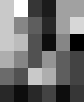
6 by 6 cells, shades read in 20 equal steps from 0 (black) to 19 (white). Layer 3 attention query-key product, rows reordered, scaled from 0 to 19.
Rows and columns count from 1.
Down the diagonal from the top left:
15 10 6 11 7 4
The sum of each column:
69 60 41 35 49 42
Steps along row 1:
up down down up same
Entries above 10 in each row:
4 3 2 2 2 0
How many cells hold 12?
3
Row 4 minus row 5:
5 4 -9 -2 0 0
